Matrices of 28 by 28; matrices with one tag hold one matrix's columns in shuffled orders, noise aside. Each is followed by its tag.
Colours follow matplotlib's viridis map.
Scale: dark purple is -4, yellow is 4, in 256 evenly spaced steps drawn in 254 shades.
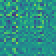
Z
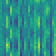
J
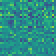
Z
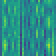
J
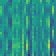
J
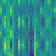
J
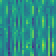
J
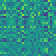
Z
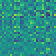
Z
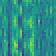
J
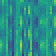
J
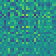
Z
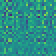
Z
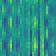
J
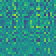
Z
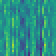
J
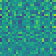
Z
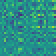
Z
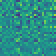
Z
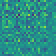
Z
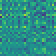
Z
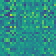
Z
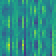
J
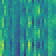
J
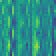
J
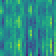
J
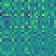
Z
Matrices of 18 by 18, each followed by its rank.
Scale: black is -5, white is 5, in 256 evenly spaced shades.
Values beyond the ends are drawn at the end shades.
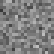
full rank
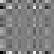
one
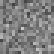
full rank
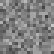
full rank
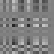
one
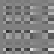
one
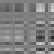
one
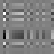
one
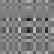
one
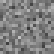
full rank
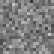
full rank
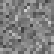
full rank
